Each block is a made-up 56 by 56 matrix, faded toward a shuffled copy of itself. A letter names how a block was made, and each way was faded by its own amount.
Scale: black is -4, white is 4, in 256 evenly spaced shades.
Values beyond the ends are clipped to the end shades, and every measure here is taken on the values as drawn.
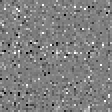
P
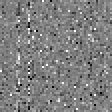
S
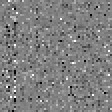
P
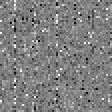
S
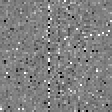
S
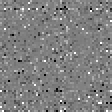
P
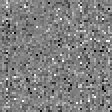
S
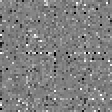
P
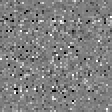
P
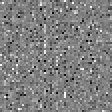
S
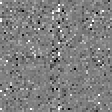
P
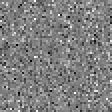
S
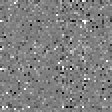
P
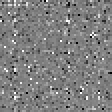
P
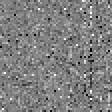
S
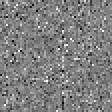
S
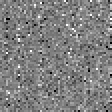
S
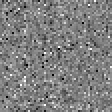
S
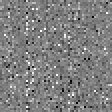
S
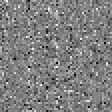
S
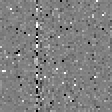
S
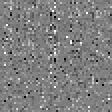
P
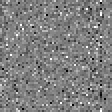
S
